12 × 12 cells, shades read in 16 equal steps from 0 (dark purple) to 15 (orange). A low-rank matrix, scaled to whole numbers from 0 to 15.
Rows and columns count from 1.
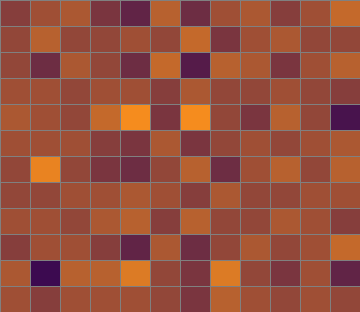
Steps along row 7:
up down down down up up down up up down up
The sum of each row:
87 93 86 89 100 88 93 92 95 86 90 90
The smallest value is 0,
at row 11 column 2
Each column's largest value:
9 14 10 11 15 11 15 13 9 10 8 11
